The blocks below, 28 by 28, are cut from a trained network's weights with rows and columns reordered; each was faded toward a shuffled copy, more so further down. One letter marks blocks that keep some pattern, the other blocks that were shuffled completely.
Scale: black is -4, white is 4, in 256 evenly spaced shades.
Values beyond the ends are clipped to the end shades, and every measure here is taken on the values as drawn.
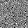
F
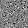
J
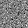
J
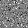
J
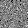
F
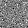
J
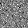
J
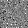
J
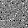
F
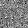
J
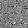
F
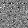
F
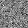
J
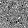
J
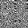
F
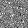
J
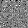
F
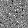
J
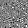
F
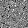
J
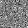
F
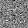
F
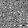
F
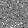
J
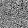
F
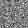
J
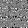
F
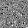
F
